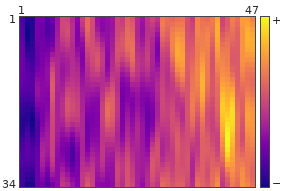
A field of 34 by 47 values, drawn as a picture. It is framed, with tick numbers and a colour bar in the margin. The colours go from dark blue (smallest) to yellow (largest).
The grain runs up and down. There is an overall slope up to the right. No lone cell stands out from its neighbours.
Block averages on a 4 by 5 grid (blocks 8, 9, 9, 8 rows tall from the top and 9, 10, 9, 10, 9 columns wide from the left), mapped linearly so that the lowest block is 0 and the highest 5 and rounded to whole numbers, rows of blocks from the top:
0 2 3 4 5 | 1 2 2 4 5 | 0 2 1 3 5 | 0 1 2 3 4
